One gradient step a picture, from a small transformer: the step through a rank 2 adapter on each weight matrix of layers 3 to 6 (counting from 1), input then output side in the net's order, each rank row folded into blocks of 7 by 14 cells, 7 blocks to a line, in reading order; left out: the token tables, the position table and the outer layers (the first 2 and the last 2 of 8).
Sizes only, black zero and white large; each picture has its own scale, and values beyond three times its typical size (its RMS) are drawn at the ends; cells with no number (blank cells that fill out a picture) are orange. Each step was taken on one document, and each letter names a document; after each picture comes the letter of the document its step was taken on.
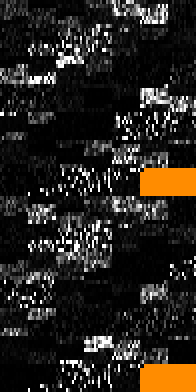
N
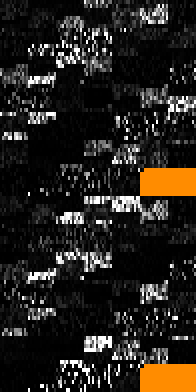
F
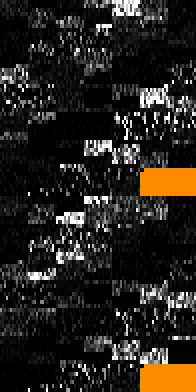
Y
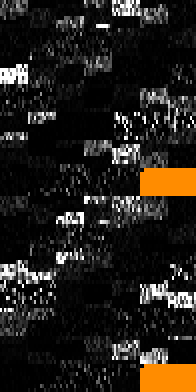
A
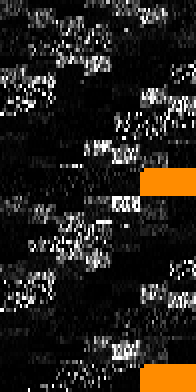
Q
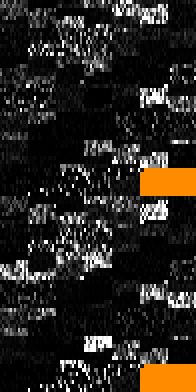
Y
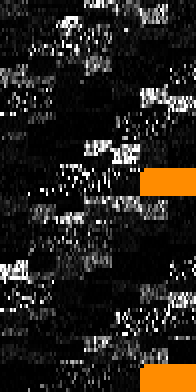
N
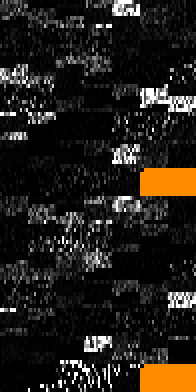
N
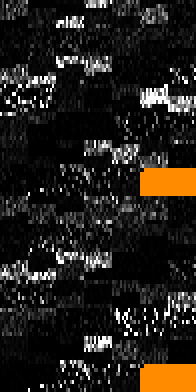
Y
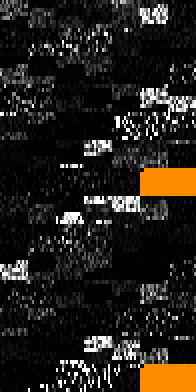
F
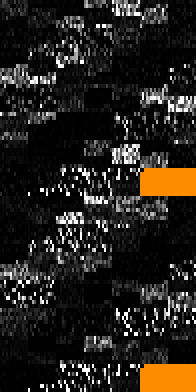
Y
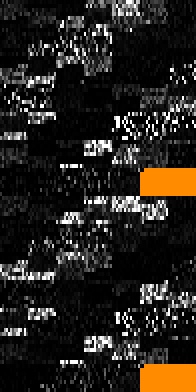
F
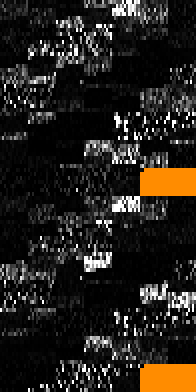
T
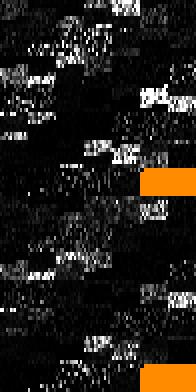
N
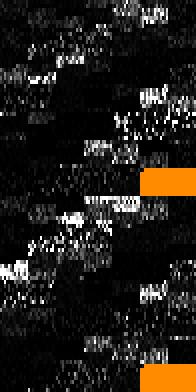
T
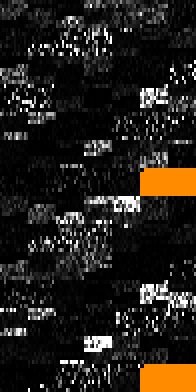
F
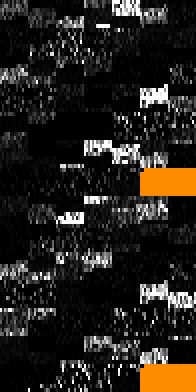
A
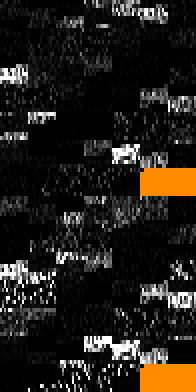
A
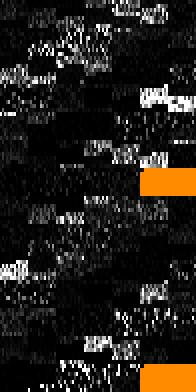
Y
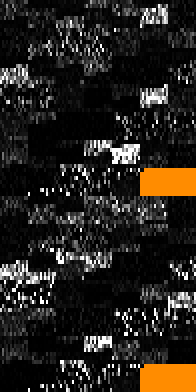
Y
